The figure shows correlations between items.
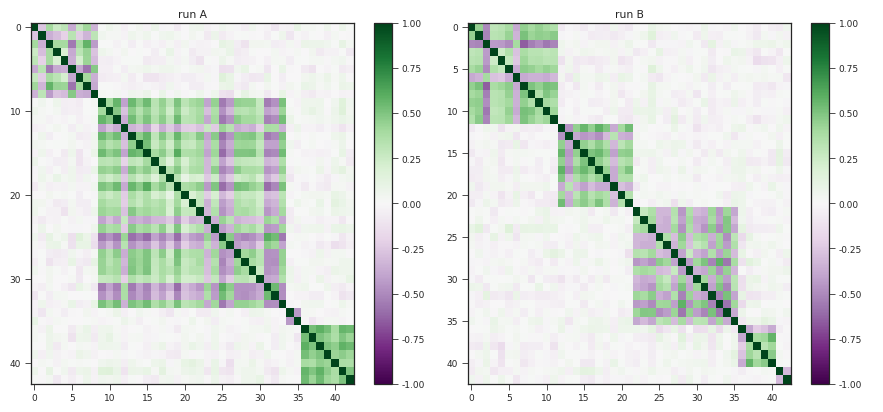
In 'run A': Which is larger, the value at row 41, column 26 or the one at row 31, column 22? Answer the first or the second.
the first
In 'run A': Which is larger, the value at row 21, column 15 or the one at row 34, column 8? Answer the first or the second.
the first
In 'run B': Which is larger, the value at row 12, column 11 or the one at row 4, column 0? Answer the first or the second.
the second
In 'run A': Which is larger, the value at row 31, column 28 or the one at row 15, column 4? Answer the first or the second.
the second
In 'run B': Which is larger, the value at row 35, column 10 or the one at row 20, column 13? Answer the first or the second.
the first
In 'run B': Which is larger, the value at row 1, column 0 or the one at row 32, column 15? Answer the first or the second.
the first
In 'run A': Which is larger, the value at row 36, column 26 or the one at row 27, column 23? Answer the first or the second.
the first
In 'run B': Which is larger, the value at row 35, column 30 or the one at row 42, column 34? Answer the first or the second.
the first
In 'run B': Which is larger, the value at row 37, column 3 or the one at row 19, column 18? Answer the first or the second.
the first
